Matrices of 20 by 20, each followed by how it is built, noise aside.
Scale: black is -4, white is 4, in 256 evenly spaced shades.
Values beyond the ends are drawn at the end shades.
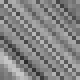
Toeplitz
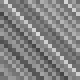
Toeplitz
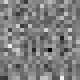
low rank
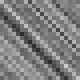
Toeplitz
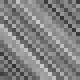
Toeplitz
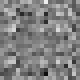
low rank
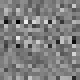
low rank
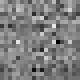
low rank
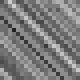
Toeplitz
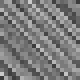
Toeplitz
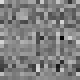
low rank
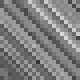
Toeplitz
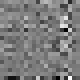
low rank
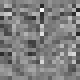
low rank
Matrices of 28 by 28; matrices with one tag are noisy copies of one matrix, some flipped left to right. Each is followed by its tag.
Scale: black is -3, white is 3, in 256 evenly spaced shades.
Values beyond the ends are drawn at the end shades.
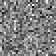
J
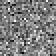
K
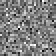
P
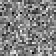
K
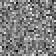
J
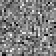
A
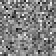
J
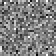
J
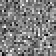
A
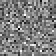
P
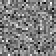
J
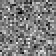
K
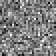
A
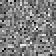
P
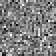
A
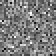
P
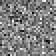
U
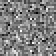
K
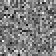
J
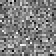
P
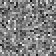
J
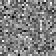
J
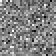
U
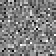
P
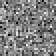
A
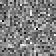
P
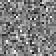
K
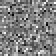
K
